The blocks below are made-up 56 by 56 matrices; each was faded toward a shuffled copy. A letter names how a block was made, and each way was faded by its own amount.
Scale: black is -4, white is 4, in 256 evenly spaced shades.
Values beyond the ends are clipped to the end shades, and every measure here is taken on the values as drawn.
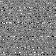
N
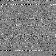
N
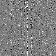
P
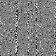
P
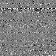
N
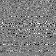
N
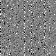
P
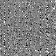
P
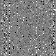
P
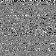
N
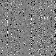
P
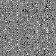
P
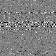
N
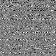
N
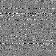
N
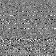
N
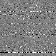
N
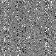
P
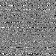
N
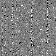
P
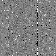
P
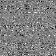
N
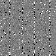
P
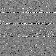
N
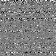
N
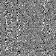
P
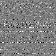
N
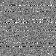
N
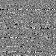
N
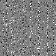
P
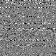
N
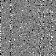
P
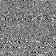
N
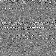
N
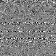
N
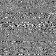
N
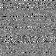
N
